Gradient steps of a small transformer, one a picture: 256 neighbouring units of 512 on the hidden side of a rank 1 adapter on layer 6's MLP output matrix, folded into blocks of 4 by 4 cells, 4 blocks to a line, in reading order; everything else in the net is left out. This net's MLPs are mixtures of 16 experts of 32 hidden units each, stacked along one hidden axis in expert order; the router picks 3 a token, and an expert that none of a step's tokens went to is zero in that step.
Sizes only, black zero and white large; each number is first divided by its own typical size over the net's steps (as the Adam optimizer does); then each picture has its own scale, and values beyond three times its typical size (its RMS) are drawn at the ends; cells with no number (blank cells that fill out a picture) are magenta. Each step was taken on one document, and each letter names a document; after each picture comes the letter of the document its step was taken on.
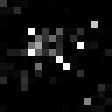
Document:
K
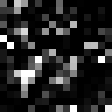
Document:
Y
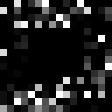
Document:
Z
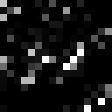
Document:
K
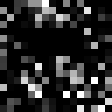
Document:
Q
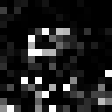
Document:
Y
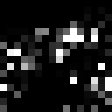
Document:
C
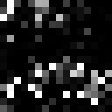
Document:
Q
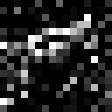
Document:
C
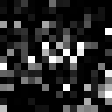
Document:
C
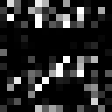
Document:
Q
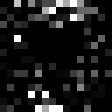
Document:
Z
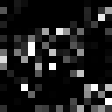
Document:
K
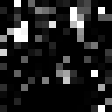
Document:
Z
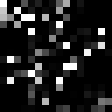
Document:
Y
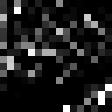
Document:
K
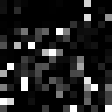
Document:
C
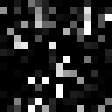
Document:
Z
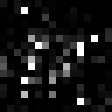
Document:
K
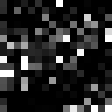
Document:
C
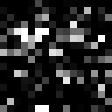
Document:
Z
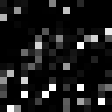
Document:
K
